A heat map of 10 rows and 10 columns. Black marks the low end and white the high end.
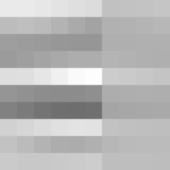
Average level on the scale: 70%. Calmest part: bottom right. Grain: streaks across. Seam: vertical, 60% of the way across, the right part calmer. Slope: none.
